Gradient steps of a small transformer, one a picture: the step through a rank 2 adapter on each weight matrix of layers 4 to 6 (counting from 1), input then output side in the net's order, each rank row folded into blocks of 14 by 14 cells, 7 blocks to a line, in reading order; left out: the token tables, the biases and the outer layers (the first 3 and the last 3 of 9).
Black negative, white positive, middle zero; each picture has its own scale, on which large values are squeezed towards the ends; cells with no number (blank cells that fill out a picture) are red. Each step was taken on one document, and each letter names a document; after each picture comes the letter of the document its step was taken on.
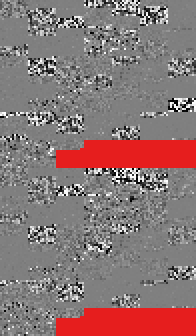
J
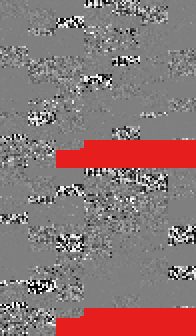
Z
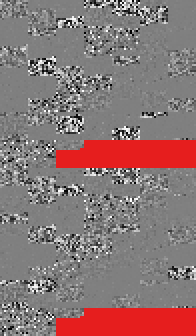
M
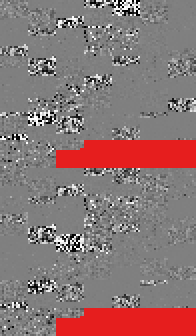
M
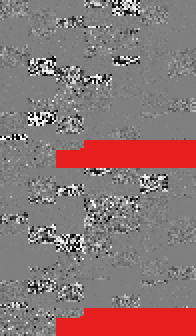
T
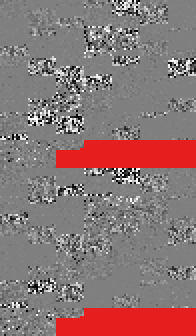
M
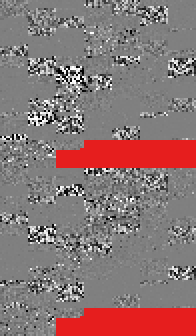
Z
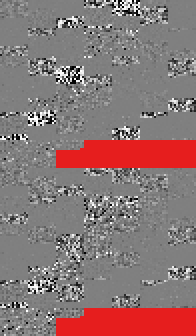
M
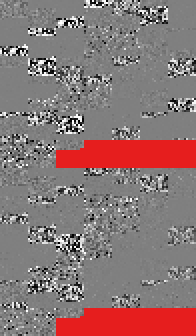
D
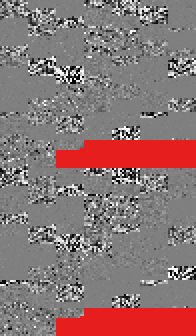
T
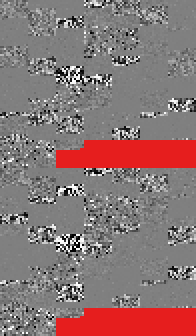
T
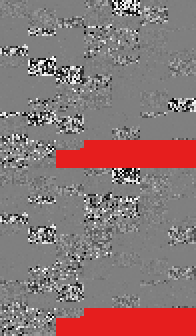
D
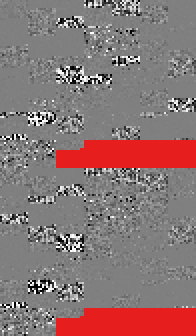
Z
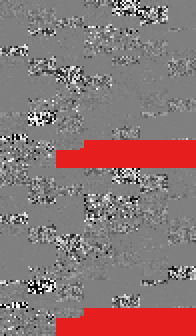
T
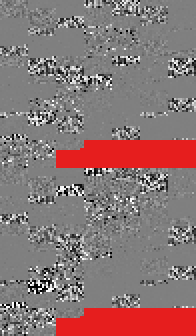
Z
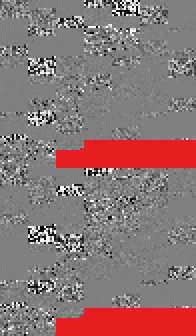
Z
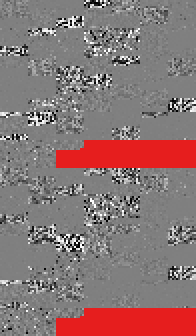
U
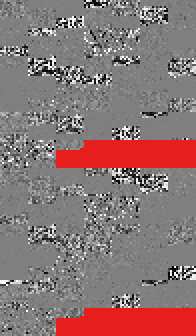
U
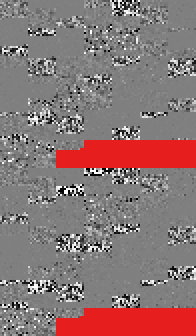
D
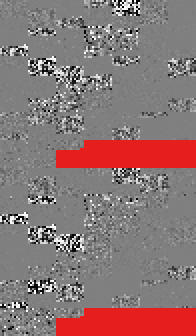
M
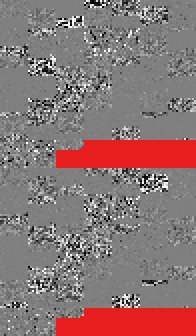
U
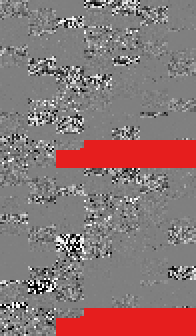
T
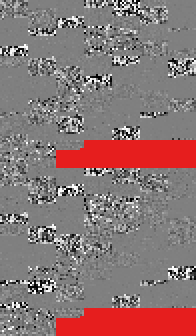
M
